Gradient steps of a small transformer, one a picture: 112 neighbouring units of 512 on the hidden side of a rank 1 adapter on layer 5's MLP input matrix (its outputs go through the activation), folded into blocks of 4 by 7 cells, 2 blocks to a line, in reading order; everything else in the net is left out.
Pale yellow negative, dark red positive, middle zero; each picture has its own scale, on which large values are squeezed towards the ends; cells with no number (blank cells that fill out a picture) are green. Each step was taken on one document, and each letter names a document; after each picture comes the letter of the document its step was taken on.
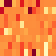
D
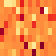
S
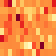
S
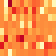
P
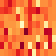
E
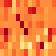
E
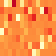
S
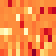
D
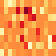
P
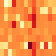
P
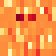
S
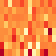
E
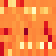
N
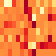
P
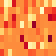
P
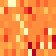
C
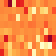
N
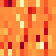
N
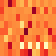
E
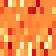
D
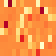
S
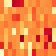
C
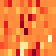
E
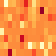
P
